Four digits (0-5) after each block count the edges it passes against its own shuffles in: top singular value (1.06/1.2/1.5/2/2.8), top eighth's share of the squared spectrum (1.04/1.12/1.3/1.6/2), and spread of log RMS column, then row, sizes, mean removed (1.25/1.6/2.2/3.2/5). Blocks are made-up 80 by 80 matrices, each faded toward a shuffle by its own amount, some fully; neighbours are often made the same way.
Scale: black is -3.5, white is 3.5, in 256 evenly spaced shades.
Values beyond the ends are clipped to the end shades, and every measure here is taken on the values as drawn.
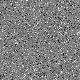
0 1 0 0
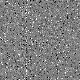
2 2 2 0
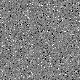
0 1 1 0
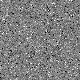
0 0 0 0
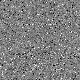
1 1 0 1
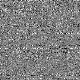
1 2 0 3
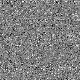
1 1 0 2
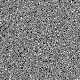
0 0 0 0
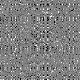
5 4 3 2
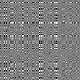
5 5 4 4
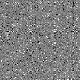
4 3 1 2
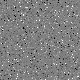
0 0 0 0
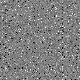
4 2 1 0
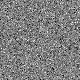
0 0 0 0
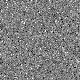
0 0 0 0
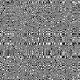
5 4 3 3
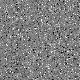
3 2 1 0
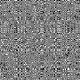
5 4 3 3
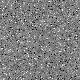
1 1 0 0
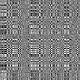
5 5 4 4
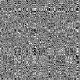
5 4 3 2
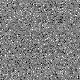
3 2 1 1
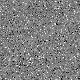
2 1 0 0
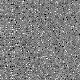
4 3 1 1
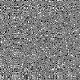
4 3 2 2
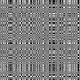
5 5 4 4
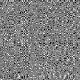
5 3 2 2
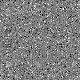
3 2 0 1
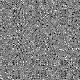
4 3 1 1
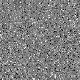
3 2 1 1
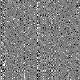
4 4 3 2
